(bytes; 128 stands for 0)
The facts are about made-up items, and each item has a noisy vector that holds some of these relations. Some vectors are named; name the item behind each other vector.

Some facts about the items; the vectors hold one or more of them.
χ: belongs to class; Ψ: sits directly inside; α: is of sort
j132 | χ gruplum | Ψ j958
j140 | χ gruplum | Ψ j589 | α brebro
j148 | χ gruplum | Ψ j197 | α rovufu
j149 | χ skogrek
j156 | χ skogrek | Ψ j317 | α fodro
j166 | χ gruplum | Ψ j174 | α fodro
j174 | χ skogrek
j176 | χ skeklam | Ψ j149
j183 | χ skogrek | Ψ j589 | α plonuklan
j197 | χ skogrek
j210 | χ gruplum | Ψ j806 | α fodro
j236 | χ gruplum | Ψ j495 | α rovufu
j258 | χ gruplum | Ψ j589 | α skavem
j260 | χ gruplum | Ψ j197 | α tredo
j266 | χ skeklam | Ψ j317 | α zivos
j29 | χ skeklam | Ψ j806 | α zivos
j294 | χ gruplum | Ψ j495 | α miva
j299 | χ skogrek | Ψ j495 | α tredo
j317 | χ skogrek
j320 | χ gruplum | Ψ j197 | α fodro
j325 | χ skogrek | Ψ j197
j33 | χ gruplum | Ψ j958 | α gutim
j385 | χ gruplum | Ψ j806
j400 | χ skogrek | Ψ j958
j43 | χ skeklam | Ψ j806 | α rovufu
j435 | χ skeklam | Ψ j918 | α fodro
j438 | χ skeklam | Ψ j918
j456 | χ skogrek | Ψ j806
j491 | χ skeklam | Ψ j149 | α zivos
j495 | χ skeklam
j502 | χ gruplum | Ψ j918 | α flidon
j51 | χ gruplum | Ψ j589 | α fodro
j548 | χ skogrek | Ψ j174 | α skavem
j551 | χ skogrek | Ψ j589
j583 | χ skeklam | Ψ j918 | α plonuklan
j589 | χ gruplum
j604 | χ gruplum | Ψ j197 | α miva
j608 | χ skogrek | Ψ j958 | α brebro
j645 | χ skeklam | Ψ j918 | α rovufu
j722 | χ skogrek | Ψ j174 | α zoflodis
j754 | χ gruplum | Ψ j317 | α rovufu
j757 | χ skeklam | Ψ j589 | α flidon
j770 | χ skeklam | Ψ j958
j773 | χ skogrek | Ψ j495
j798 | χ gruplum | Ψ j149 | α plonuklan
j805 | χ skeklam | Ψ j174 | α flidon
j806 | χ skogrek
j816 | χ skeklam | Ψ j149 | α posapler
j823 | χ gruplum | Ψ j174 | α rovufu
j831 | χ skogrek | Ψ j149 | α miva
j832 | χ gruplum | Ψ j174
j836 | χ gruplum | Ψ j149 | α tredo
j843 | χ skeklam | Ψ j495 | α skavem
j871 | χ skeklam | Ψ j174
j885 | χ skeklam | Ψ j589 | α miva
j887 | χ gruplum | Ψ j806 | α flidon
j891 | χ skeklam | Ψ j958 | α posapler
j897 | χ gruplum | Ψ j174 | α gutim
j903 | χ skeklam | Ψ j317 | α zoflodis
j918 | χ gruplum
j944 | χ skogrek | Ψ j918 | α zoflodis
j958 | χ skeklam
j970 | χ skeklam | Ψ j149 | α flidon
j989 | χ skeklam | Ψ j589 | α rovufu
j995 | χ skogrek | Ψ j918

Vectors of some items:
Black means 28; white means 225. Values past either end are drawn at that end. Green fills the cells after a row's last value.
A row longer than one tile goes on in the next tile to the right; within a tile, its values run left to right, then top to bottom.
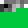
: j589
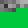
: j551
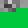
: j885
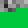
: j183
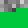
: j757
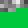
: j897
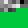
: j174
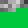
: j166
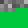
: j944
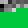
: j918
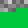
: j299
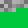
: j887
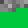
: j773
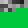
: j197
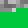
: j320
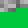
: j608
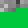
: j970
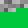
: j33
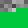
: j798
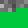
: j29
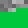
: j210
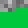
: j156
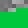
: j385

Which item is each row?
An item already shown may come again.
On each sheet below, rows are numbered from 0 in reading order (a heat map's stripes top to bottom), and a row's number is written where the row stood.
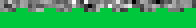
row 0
j885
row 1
j836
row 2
j823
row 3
j589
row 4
j174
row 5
j495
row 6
j871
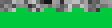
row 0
j798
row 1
j149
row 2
j51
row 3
j989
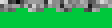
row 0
j958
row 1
j816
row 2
j183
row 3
j258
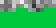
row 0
j140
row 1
j183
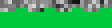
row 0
j831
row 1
j805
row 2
j149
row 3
j891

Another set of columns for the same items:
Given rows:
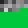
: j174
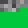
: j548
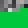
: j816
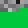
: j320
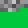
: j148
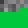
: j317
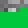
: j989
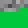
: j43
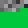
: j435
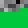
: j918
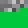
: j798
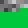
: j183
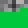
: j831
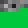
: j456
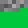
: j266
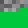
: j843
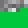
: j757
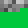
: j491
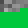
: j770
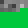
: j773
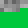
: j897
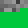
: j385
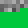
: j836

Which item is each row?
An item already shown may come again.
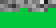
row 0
j608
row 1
j502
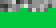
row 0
j589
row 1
j805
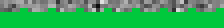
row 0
j299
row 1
j897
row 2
j871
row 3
j149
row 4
j823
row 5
j843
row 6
j140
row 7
j885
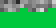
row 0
j166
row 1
j757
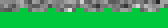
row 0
j299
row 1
j843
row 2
j757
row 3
j608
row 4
j551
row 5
j166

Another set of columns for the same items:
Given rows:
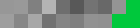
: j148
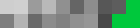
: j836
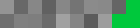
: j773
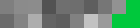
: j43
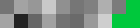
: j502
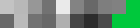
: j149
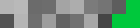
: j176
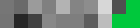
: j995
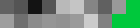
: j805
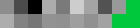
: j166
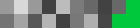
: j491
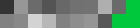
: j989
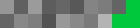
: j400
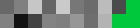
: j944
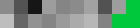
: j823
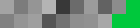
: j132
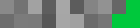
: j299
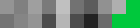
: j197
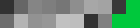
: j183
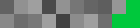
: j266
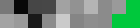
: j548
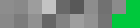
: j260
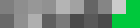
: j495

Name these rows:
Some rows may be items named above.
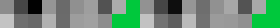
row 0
j897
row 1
j897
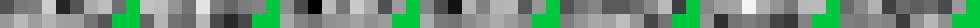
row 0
j140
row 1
j149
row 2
j166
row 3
j832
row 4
j551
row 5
j918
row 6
j29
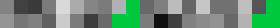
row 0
j174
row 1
j944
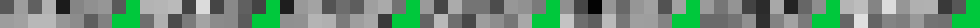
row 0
j51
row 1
j831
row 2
j885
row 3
j608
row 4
j897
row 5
j891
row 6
j798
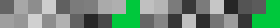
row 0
j589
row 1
j816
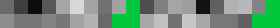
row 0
j871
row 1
j258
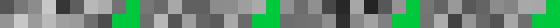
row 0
j140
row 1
j843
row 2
j891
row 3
j843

